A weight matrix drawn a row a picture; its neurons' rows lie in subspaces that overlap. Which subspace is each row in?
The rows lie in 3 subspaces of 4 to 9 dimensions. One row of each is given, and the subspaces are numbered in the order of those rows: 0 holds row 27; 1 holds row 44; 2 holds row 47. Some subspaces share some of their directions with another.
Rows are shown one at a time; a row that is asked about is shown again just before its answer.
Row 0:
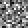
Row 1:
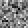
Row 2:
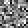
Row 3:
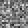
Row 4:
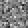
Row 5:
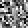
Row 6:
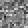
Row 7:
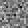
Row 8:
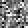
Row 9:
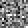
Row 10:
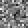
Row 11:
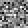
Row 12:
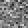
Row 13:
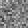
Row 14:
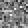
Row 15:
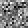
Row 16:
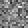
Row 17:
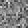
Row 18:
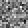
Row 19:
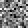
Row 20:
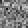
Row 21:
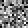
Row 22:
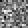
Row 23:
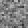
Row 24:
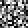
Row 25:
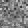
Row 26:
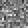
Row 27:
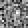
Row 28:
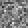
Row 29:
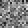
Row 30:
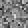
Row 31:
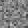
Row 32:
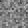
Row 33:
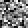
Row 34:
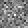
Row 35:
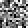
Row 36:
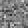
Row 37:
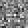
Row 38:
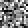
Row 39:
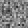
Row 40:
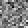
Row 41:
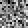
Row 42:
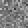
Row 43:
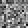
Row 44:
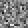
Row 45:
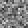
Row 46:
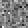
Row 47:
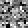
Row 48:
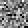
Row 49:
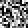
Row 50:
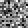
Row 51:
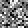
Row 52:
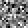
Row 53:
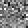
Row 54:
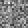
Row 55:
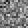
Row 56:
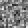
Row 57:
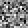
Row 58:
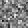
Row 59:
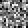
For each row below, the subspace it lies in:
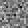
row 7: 2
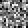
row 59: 0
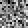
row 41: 2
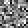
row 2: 2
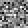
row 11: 1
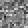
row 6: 1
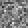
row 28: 2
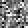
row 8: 2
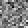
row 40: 2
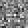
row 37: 2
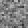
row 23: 0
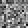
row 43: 2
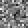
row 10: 0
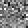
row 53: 0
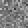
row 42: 0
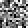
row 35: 0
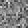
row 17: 2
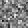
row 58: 2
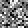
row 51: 2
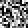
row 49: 0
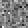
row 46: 2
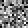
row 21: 2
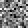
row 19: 0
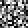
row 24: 2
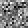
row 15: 2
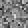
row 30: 0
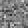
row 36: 1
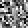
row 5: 2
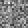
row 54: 2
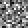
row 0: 2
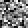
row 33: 2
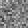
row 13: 1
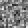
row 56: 0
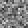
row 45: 2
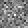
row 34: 2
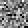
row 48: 2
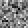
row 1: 2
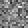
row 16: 2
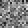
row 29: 2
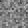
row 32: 0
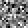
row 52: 2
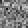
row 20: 0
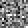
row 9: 2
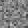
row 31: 1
